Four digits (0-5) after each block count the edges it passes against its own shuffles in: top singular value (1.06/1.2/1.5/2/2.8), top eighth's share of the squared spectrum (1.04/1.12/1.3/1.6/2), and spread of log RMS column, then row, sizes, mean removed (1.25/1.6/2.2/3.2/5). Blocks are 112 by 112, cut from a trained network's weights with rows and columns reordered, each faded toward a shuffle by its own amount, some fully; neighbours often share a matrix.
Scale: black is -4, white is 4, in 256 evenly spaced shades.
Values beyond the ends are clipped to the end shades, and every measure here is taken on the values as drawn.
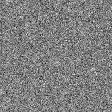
2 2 0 0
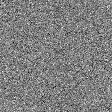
0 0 0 0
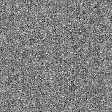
1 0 0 0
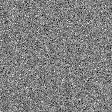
0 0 0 0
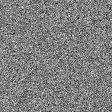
0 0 0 0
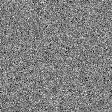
1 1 0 1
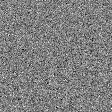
0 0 0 0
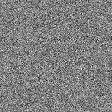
2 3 0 1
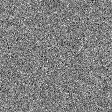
0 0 0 0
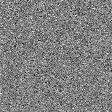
0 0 0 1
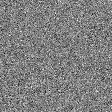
1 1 0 1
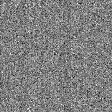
2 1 0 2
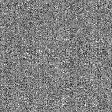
2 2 0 2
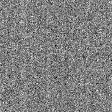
2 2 0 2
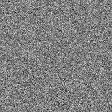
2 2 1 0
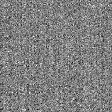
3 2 0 2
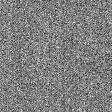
1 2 0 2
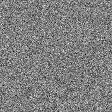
1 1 0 0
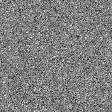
1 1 0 0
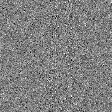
2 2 2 0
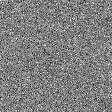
1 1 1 0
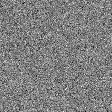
1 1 0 0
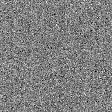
1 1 0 1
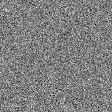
2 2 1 1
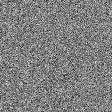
2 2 0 0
